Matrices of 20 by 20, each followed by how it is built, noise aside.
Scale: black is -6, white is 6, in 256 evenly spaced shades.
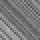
Toeplitz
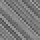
Toeplitz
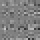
low rank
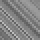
Toeplitz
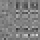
low rank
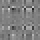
low rank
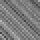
Toeplitz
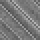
Toeplitz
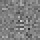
low rank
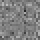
low rank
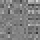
low rank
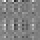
low rank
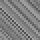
Toeplitz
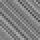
Toeplitz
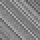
Toeplitz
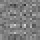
low rank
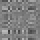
low rank
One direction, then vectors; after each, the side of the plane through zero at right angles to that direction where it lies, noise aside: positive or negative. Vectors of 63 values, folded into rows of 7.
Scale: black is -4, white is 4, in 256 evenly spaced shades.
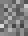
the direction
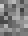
negative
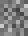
positive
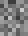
positive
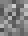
positive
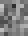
negative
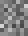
positive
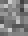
positive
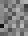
negative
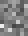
positive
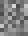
positive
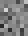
negative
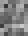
negative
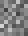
positive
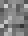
positive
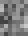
negative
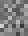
positive
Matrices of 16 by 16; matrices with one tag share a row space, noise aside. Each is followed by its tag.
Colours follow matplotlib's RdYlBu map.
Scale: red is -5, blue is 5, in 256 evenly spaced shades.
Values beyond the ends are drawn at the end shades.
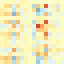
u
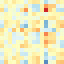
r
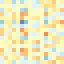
r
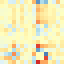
u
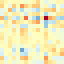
r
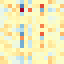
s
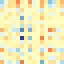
s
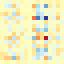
u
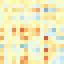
r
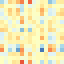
s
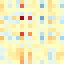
s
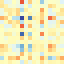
s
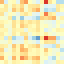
r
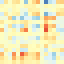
r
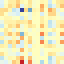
s
